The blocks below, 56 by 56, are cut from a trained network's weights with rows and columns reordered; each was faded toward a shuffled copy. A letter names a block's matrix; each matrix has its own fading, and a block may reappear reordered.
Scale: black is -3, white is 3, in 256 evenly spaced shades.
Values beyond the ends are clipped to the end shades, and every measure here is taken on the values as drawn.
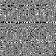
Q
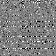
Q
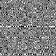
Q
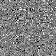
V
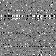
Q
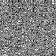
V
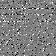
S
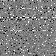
S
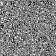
V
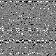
Q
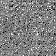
V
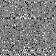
S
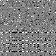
Q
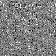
V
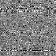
Q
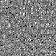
V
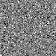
V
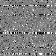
Q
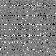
Q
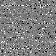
S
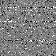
S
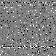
S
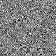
V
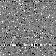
S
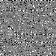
S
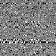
Q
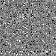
V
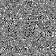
V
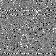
S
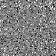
V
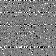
Q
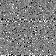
S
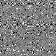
S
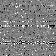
Q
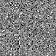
V
